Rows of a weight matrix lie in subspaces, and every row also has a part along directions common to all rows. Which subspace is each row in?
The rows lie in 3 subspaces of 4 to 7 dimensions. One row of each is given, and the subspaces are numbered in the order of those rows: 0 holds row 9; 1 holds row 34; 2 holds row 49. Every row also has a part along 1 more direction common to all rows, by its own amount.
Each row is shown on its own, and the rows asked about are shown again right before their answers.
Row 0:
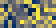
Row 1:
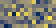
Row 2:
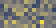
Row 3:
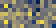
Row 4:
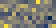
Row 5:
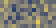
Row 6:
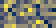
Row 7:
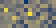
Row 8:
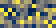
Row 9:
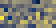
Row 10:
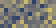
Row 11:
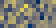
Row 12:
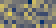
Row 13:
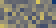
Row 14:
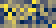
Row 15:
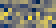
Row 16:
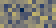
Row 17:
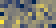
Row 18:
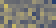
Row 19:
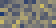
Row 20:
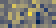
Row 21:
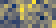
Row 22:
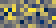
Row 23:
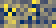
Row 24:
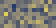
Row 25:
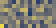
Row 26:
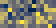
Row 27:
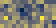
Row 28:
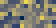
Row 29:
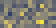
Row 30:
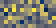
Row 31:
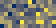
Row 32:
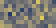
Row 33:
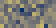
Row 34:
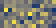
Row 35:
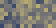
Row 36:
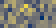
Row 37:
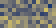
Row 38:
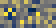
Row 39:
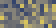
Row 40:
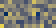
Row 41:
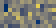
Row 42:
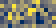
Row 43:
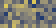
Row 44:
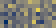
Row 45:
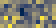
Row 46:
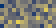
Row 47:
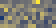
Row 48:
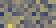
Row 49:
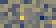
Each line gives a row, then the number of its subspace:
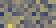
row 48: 2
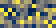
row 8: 2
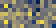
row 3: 0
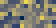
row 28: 2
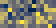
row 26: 2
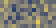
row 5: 1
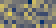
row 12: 1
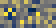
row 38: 2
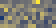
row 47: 0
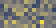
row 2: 1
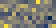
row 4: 0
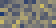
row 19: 2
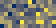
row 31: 1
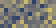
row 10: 1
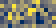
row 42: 1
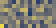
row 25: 1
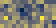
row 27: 2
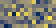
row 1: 0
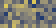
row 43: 1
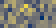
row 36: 0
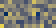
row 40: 2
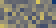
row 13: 0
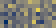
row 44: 0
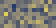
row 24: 1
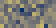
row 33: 2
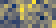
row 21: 2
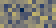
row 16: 2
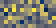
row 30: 1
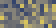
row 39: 2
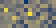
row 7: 1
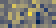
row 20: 1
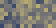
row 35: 2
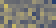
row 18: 0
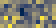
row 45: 2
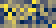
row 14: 2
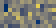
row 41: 1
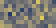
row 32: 0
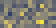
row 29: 1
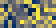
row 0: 0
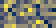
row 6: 1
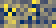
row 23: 2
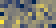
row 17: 2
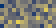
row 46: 2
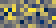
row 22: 1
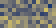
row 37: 2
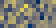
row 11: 0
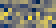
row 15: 0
